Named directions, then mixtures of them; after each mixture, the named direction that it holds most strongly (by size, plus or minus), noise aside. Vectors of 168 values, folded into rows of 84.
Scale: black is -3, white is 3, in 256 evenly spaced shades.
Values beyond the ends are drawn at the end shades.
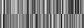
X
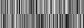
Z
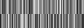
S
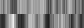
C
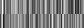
X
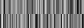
X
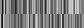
X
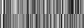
X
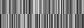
S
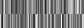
X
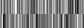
X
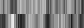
C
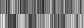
C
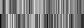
S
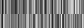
X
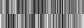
S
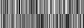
Z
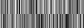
Z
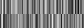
X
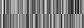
X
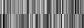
X
